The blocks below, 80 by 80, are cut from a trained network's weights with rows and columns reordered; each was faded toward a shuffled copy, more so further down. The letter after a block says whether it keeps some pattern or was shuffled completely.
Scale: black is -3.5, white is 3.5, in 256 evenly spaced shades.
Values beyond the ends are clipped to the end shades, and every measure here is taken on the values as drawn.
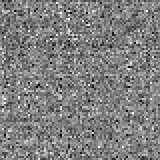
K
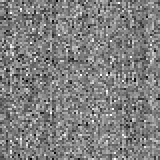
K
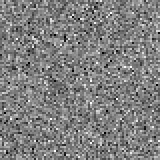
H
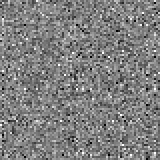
K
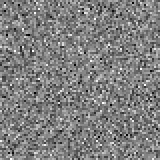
H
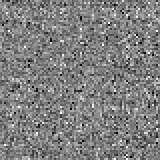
K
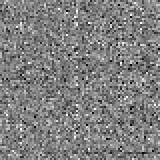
K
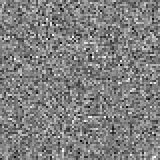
K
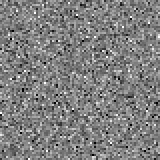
H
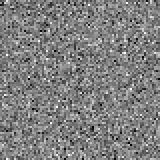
H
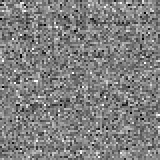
K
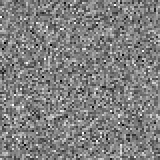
H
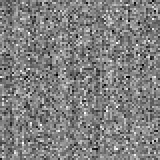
K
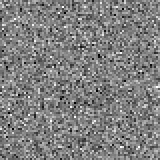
H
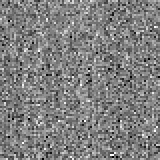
K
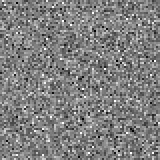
H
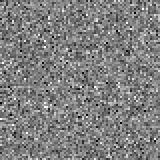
H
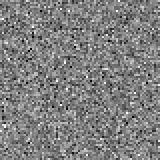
H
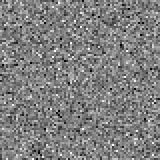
H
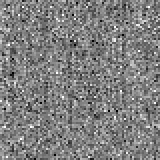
K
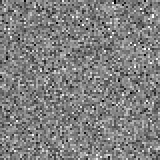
H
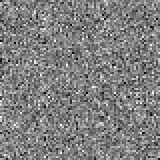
K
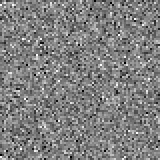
H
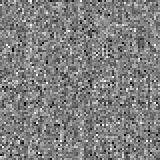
K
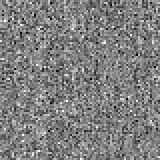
K
